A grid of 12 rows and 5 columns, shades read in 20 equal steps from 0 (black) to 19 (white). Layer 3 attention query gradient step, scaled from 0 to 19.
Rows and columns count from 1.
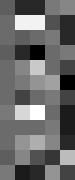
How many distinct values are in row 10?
5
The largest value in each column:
9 18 19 12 14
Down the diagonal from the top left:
7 18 8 8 5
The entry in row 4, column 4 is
8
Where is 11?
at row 6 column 3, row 10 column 2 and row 12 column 4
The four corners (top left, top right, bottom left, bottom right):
7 10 9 5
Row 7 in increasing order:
5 5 8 8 9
